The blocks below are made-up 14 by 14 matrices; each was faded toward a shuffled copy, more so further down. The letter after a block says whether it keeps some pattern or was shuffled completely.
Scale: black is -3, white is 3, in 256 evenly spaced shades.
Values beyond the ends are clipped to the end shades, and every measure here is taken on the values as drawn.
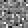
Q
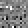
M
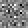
M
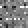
M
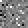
Q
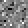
Q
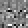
M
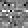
M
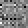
M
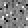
Q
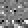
M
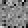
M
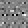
M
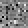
Q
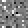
Q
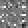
M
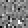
Q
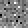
Q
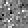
Q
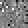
Q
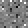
Q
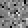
Q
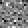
Q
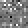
M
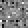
M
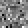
M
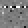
M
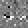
M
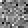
Q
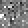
Q
